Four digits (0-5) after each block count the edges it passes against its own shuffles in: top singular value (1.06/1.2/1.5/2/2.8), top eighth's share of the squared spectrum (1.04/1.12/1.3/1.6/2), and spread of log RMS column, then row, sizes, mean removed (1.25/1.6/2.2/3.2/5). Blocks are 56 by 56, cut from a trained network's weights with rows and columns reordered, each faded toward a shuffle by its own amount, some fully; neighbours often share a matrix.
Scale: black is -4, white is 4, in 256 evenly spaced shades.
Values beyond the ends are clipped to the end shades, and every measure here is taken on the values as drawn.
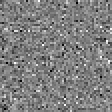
2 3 2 1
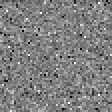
0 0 0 0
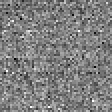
2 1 0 0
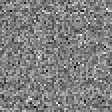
2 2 0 1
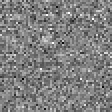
2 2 0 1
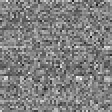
3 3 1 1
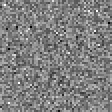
0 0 0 0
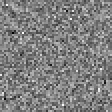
0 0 0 0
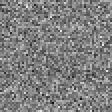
1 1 0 0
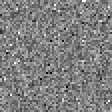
0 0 0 0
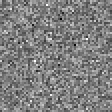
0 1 0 0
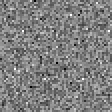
0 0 0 0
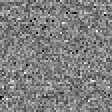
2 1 0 1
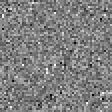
2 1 0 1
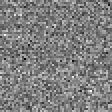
2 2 0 0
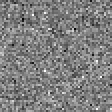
1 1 0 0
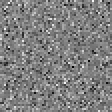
0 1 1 0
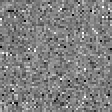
1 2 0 1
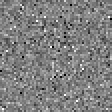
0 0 0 0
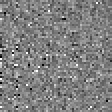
3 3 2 1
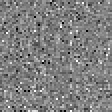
2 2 1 1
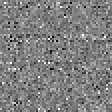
2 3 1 2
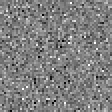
1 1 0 1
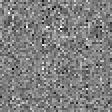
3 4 2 1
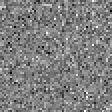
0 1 0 0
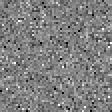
0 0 0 0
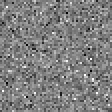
1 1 1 0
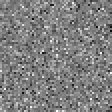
1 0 0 0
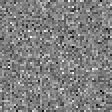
2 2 0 1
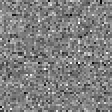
3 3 1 2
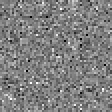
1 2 1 0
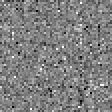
2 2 1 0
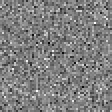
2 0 0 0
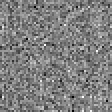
2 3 0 1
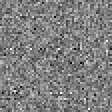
1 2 0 1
